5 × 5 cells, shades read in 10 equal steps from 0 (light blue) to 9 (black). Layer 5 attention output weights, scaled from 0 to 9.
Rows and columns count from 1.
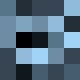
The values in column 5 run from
0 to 7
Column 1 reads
4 3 3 6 6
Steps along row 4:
down down up up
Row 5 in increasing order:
5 5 6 6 8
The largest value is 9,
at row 3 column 2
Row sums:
24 16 24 16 30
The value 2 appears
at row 2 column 2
